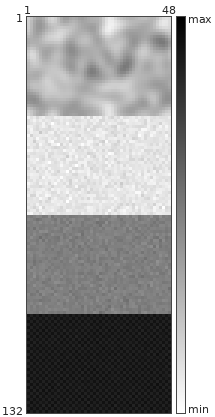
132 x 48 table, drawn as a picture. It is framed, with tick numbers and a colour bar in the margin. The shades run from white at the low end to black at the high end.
It is made of 4 by 1 panels. Panel 1,1: low, blotchy. Panel 2,1: very low, fine-grained, faint in contrast. Panel 3,1: middling, fine-grained, faint in contrast. Panel 4,1: very high, checkered, faint in contrast.
